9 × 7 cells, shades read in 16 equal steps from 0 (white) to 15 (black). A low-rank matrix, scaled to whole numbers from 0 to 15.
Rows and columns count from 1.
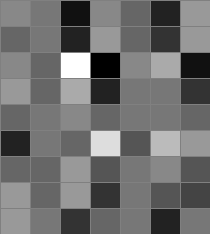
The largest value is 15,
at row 3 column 4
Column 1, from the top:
7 9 7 6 9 13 9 6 6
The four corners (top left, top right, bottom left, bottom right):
7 6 6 8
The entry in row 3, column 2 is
9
